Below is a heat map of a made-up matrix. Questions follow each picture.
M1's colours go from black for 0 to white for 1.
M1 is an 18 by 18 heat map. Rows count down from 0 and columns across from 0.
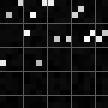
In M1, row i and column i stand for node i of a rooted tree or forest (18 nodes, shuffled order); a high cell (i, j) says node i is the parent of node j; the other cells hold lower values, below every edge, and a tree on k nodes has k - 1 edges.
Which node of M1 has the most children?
6
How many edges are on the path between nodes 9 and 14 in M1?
2
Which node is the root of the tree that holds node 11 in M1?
10
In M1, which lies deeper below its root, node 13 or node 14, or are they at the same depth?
the same depth
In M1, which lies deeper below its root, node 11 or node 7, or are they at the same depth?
the same depth
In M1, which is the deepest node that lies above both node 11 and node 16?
6
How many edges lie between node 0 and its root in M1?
1
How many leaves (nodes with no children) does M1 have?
12
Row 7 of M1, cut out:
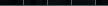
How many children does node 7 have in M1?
0
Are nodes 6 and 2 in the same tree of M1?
no
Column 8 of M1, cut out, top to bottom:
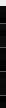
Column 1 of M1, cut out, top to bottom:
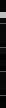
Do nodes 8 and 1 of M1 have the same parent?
no
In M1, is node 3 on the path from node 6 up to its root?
no
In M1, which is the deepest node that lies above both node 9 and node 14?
6
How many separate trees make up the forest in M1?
2
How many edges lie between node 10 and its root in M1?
0
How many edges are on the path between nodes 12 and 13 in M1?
3
